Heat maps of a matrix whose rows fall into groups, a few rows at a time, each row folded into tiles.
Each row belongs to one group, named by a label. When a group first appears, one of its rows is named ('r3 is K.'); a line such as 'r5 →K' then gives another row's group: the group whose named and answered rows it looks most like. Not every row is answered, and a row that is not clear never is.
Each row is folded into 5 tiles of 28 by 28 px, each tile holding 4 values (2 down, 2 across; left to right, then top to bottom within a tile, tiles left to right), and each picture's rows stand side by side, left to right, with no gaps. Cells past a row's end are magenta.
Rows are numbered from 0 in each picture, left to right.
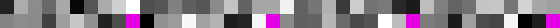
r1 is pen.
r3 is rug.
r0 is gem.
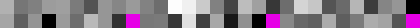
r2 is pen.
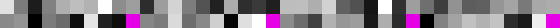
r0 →rug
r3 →pen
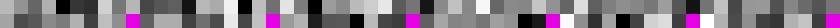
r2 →rug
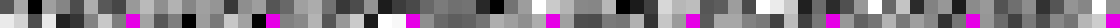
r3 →gem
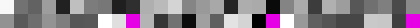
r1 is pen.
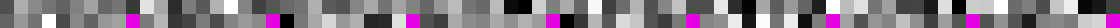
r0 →pen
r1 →rug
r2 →pen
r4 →pen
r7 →rug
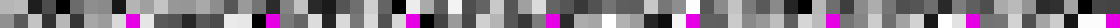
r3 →pen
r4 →pen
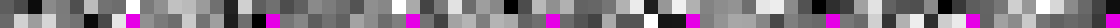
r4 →rug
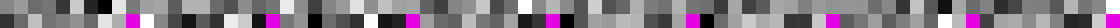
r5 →pen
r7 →pen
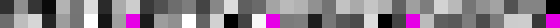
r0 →gem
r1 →pen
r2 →rug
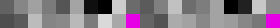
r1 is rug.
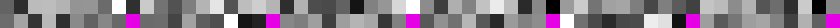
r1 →rug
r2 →gem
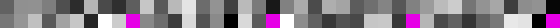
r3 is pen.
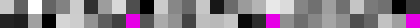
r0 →pen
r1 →gem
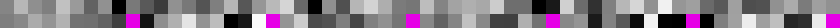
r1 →pen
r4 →rug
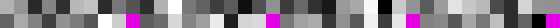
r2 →gem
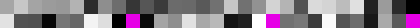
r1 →pen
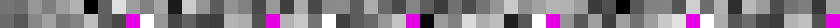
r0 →rug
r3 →pen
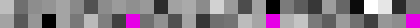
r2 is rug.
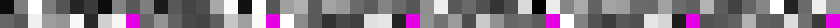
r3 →gem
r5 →rug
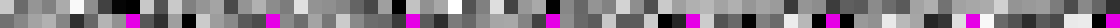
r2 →gem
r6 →pen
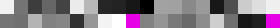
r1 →gem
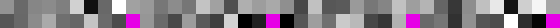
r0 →rug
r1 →rug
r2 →pen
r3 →rug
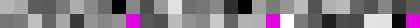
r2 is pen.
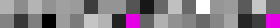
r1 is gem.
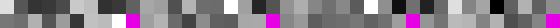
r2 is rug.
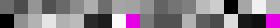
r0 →pen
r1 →rug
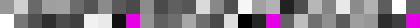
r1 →rug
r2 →gem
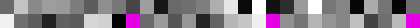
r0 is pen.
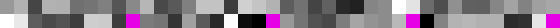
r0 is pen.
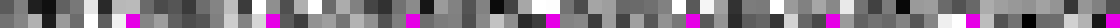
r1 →gem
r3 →gem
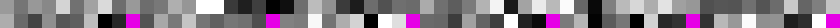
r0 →rug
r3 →rug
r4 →rug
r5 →pen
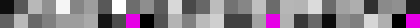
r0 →gem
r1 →pen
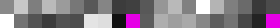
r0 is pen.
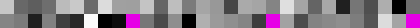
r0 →rug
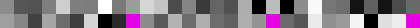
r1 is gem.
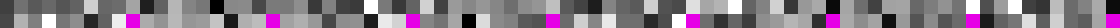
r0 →pen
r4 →pen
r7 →pen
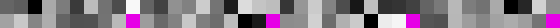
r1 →rug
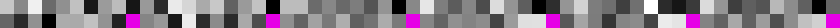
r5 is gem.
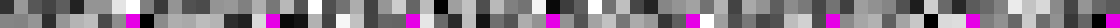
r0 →gem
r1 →pen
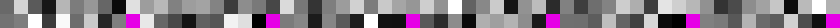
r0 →gem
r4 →rug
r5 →rug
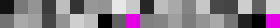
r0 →gem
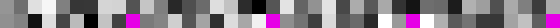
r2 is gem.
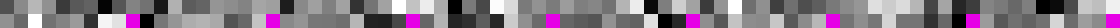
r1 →pen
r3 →rug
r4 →rug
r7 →gem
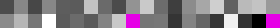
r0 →pen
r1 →rug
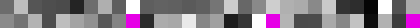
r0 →gem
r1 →pen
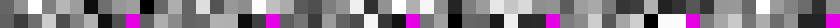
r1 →gem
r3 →rug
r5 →gem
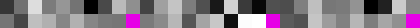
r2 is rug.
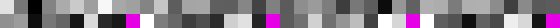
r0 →rug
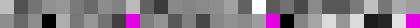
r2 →pen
